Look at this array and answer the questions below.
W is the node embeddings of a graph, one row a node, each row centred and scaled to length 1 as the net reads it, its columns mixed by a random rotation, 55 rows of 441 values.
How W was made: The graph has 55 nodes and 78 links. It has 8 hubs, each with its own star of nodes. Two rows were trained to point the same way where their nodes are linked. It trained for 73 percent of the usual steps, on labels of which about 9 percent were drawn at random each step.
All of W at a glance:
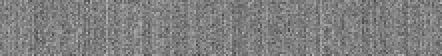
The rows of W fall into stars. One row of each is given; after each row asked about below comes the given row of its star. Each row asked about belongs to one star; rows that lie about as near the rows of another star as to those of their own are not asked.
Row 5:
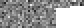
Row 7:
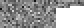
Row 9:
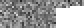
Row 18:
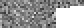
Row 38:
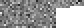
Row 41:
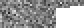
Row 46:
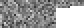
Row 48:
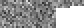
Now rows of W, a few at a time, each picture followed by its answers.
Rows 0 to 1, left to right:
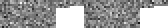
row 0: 41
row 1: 18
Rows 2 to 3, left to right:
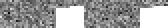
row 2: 41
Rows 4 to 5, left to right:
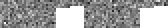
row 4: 46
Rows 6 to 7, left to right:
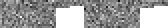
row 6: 41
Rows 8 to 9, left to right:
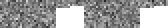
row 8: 7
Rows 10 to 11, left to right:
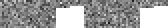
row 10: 41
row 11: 46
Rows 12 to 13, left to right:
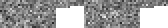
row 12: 41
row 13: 46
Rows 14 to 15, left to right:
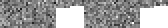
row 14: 9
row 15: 9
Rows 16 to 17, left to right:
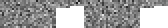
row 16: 38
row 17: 7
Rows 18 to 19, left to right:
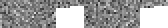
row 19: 7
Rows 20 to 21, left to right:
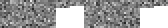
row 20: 5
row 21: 9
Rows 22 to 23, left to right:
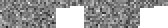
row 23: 41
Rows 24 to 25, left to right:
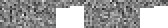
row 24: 5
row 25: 5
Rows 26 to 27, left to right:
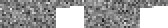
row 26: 38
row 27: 5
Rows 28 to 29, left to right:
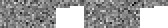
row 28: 9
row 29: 48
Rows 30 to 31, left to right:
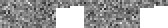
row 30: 48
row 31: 9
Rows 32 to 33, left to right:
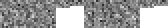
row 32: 38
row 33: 38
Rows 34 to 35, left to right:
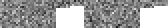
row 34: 18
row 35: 7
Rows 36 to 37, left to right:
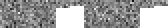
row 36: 9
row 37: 7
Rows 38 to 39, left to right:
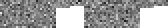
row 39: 5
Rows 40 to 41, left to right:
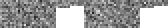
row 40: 7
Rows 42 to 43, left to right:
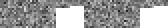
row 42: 5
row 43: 5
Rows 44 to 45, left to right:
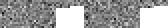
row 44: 41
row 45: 5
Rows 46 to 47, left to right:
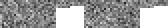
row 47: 9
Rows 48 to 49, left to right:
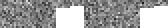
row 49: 18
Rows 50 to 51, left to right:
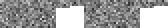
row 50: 9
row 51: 41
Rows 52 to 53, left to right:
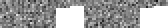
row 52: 7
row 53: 38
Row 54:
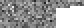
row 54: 48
